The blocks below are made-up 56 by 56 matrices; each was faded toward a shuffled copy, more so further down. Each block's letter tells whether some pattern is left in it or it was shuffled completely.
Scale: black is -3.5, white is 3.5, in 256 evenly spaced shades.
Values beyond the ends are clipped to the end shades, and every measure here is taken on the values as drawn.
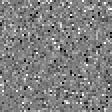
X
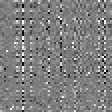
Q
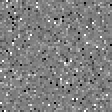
X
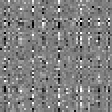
Q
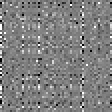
Q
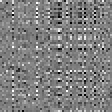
Q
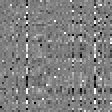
Q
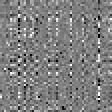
Q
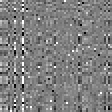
Q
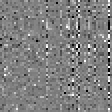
Q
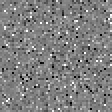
X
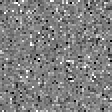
X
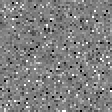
X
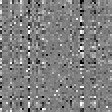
Q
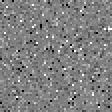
X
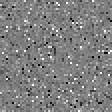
X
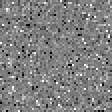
X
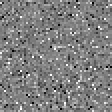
X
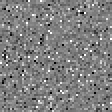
X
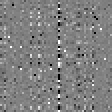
Q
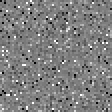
X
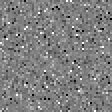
X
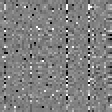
Q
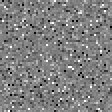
X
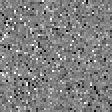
X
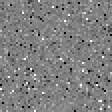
X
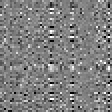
Q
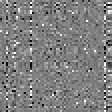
Q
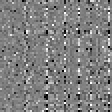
Q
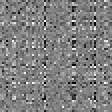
Q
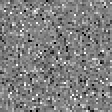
X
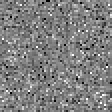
X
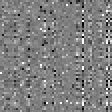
Q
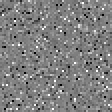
X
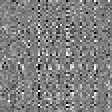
Q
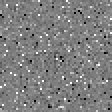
X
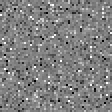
X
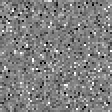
X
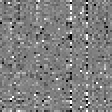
Q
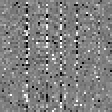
Q
